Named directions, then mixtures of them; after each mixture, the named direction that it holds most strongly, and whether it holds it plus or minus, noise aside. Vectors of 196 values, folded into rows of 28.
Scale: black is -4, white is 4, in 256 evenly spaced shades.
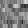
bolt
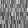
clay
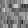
bolt, plus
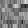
bolt, plus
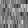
bolt, minus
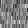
clay, minus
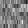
bolt, minus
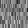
clay, minus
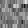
bolt, plus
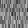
clay, minus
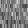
clay, plus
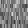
clay, plus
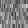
clay, minus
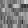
bolt, plus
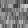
bolt, minus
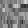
bolt, plus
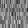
clay, minus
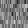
clay, minus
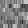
bolt, plus
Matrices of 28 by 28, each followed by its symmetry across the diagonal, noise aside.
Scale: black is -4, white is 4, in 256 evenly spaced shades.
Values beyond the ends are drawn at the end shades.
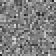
antisymmetric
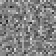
neither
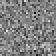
neither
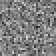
antisymmetric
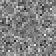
symmetric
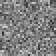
antisymmetric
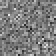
symmetric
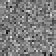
neither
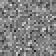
symmetric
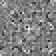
symmetric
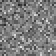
symmetric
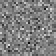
antisymmetric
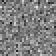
neither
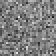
antisymmetric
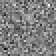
antisymmetric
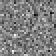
antisymmetric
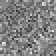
symmetric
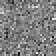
antisymmetric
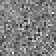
symmetric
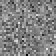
neither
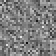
antisymmetric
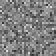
symmetric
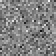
neither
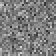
neither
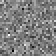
neither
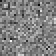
symmetric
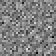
symmetric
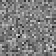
neither
